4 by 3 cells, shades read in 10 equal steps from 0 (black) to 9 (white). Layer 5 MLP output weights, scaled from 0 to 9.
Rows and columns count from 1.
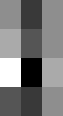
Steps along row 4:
down up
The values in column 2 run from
0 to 3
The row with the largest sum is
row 3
